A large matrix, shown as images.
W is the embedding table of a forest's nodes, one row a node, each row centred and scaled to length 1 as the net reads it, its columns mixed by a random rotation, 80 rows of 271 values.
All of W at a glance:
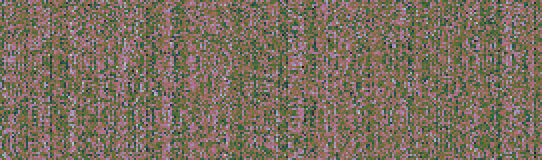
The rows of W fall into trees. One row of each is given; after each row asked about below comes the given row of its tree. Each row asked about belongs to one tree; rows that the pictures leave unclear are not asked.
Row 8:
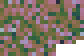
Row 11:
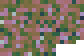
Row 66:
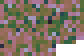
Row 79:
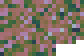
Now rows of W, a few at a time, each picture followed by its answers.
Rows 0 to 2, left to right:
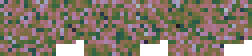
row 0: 79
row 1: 8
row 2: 66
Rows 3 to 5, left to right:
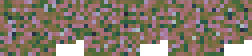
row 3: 8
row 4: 11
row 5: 79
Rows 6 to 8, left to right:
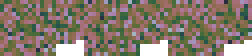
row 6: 11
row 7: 79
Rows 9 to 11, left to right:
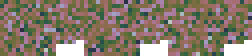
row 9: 11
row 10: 79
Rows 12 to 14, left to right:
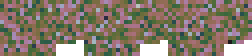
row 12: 11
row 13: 8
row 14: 8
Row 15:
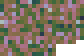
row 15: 11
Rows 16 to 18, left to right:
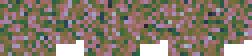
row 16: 11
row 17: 79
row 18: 11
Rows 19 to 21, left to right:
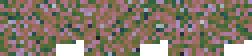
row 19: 8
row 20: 79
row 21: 8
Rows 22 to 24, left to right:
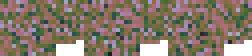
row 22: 8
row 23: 8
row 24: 8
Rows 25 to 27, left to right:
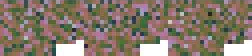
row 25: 79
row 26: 66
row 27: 11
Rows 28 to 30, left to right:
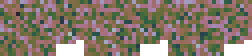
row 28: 8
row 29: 8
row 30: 8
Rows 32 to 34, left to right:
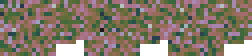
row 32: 8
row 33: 66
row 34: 8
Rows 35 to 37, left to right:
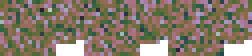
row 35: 11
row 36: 11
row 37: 79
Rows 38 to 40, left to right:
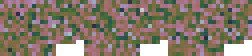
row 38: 8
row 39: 66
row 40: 8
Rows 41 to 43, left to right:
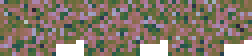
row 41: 79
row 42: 79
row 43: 79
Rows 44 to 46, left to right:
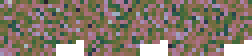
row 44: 66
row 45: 79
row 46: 66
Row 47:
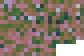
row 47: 66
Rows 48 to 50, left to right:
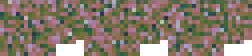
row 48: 8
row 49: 11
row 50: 11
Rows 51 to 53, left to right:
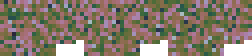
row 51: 8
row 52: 79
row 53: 11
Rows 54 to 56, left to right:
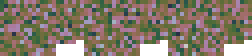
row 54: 8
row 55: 11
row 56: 11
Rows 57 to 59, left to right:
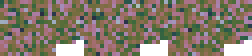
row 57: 11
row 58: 8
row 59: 11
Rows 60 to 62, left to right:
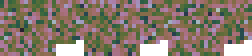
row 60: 11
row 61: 8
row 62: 11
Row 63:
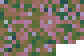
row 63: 79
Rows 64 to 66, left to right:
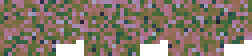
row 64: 79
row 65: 8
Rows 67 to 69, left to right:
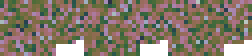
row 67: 11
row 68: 79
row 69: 11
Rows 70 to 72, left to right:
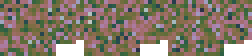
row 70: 11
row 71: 79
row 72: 79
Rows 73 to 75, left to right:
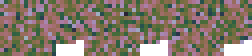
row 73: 79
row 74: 11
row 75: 11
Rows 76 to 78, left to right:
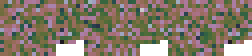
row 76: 8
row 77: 66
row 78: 8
